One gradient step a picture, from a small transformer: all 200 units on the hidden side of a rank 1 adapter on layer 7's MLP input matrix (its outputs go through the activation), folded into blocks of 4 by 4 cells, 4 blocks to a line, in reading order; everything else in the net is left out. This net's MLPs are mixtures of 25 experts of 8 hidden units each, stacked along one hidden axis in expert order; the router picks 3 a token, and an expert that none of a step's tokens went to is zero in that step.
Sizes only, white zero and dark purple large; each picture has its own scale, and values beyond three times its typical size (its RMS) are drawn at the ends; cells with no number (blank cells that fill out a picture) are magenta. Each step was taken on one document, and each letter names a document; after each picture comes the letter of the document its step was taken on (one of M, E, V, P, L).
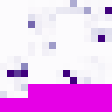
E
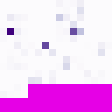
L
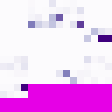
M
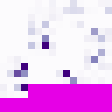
E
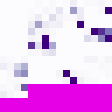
E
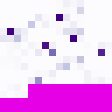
L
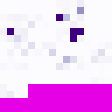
L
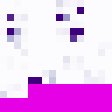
L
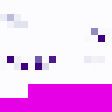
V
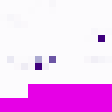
V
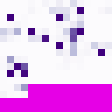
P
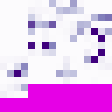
E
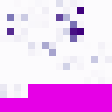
L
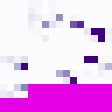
M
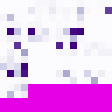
P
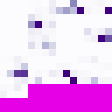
E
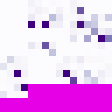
E
